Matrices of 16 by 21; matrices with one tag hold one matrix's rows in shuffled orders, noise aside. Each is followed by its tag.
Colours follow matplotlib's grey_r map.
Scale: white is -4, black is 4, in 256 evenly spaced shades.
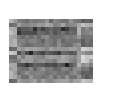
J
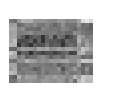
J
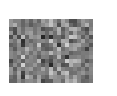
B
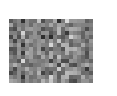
B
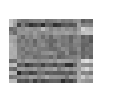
J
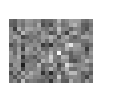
B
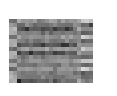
J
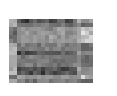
J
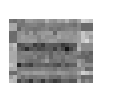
J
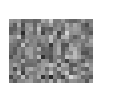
B
